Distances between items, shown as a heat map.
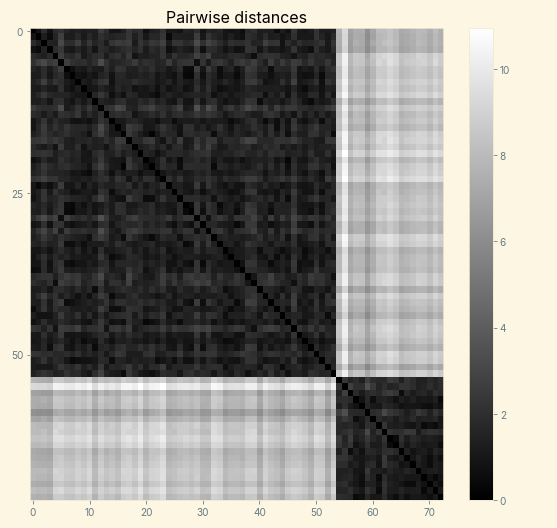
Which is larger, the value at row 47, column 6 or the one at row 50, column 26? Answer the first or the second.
the second
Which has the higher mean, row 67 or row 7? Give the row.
67
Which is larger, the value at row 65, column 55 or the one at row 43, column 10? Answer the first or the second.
the first
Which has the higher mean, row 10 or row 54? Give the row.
54
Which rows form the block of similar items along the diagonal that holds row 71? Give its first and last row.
54 to 72
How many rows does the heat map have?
73
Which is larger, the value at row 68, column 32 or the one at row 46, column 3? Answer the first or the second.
the first
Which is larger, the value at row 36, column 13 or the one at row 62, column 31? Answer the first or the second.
the second
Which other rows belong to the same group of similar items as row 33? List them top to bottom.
0, 1, 2, 3, 4, 5, 6, 7, 8, 9, 10, 11, 12, 13, 14, 15, 16, 17, 18, 19, 20, 21, 22, 23, 24, 25, 26, 27, 28, 29, 30, 31, 32, 34, 35, 36, 37, 38, 39, 40, 41, 42, 43, 44, 45, 46, 47, 48, 49, 50, 51, 52, 53
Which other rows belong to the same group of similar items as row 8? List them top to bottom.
0, 1, 2, 3, 4, 5, 6, 7, 9, 10, 11, 12, 13, 14, 15, 16, 17, 18, 19, 20, 21, 22, 23, 24, 25, 26, 27, 28, 29, 30, 31, 32, 33, 34, 35, 36, 37, 38, 39, 40, 41, 42, 43, 44, 45, 46, 47, 48, 49, 50, 51, 52, 53
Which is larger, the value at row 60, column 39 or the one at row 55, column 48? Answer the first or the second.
the second
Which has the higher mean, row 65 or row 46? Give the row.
65
